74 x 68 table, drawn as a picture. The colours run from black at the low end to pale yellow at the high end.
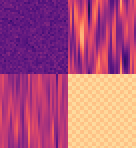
It is made of 2 by 2 panels. Panel 1,1: low, fine-grained, faint in contrast. Panel 1,2: middling, streaked downward, strong in contrast. Panel 2,1: middling, streaked downward. Panel 2,2: very high, checkered, faint in contrast.
